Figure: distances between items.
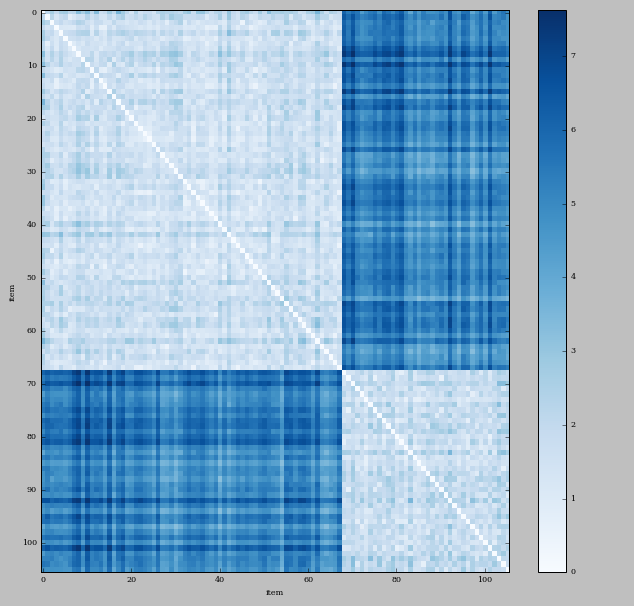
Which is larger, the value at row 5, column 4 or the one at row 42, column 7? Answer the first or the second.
the second
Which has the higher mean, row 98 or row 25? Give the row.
98
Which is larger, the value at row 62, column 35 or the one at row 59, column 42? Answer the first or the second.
the second
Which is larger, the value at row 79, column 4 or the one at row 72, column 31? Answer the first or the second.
the first
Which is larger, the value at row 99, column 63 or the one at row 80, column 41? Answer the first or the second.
the second
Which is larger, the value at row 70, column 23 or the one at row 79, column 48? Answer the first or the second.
the first
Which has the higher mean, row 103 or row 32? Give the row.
103
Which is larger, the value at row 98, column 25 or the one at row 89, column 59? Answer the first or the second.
the second
